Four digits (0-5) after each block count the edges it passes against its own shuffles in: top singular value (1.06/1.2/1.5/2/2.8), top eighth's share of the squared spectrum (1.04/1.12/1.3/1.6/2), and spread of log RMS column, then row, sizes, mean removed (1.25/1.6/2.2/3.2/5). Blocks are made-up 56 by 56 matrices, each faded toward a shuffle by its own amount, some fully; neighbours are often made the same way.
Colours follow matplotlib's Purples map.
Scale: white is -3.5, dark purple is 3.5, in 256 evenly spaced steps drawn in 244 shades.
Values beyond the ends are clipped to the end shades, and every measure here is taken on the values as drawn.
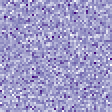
0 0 0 0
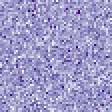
0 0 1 0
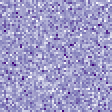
0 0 0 0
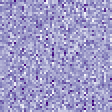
1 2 3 0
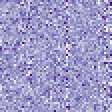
1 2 3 0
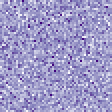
0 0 0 0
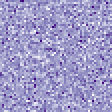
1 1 0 0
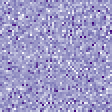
3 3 1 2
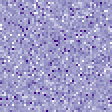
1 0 0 0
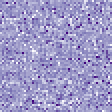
3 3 1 1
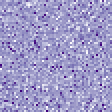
3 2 1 1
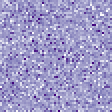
1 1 0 0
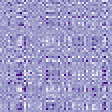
5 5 3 3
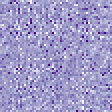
4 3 2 2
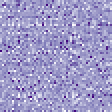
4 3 1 2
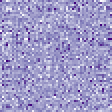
4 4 2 2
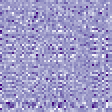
4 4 3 3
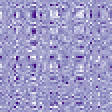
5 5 3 3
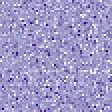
2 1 0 0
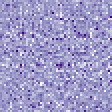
4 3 2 2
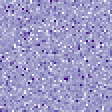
1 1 0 0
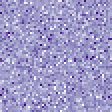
2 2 0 1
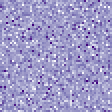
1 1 0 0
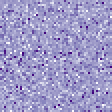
3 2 1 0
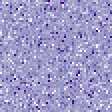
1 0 0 0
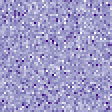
2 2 0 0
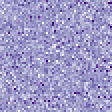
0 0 0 0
